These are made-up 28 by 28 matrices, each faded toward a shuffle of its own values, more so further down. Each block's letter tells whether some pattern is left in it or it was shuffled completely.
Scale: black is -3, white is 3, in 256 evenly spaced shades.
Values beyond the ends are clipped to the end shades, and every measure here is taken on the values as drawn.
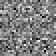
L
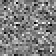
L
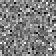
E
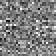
L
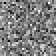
E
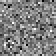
E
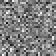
L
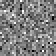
E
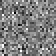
L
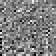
L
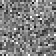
E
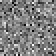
L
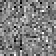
L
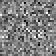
L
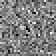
E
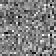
L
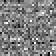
L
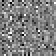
L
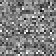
L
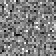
E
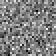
E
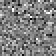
E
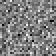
E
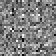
L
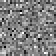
L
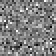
L
